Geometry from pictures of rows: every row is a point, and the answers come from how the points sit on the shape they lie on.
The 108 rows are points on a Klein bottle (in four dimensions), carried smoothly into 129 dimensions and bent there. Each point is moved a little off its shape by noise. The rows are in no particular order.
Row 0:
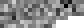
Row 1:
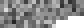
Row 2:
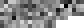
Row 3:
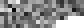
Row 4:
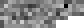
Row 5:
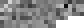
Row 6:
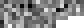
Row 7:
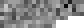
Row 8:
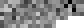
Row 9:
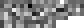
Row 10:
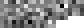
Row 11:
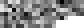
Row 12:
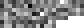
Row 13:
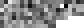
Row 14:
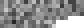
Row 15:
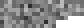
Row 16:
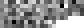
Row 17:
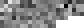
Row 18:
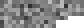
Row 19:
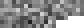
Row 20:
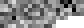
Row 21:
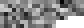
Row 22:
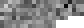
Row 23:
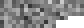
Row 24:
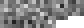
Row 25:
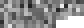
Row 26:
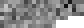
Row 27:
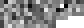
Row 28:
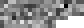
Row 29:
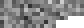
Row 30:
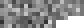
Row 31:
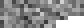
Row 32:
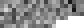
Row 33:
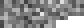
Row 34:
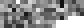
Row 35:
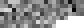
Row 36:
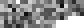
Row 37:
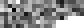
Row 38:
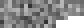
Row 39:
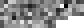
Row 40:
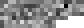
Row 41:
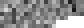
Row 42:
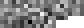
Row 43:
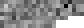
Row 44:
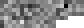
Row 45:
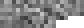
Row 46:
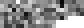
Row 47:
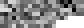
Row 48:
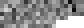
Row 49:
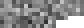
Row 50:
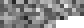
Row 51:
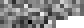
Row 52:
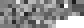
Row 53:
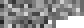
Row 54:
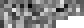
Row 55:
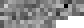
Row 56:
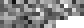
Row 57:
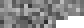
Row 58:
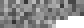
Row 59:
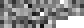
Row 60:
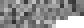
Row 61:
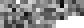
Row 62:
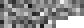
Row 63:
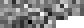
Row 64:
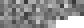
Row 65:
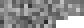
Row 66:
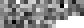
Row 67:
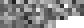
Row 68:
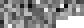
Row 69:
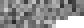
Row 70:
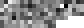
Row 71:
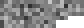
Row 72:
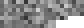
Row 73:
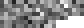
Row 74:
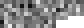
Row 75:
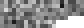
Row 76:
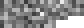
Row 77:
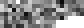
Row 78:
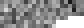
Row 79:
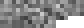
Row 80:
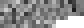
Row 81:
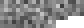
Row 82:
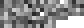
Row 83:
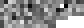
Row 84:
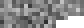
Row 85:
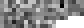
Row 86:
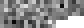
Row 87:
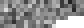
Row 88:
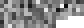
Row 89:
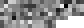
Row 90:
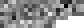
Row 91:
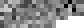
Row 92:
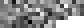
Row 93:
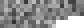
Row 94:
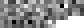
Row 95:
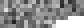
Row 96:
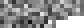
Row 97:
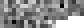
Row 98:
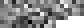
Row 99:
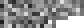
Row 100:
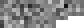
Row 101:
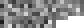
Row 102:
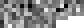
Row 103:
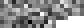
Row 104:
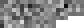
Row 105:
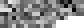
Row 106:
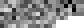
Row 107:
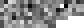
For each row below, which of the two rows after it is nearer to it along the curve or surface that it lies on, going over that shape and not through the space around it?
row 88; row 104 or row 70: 70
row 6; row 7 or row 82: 82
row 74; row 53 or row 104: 53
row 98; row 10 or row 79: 10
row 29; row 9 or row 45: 45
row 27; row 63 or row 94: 63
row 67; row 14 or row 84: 14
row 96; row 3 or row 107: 107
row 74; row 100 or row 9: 9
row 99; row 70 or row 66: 70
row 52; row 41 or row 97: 41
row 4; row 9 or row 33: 33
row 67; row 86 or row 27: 86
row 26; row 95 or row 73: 95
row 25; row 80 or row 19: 19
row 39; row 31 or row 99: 31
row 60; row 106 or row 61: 106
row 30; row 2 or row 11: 2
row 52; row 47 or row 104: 47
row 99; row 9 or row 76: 9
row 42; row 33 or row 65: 65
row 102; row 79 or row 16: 79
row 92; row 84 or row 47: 84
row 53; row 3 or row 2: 2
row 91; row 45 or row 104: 104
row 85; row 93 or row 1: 1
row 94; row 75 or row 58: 75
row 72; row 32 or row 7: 32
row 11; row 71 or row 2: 2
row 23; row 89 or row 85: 89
